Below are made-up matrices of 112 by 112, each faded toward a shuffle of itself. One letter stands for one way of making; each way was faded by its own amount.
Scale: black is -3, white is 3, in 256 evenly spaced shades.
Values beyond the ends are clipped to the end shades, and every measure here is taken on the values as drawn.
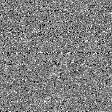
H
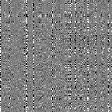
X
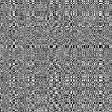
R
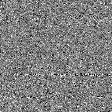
H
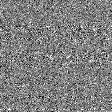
H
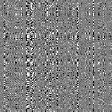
X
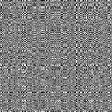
R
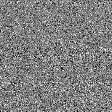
H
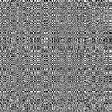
R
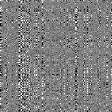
X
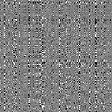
X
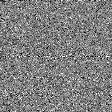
H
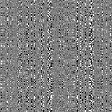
X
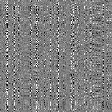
X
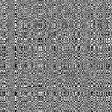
R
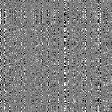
X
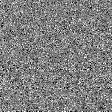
H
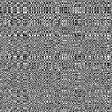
R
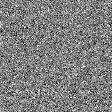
H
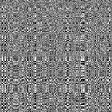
R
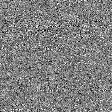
H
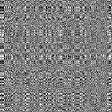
R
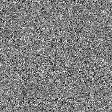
H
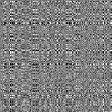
R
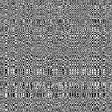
R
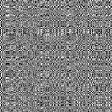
R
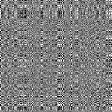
R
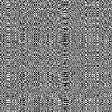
R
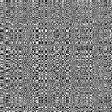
R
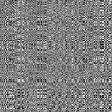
R
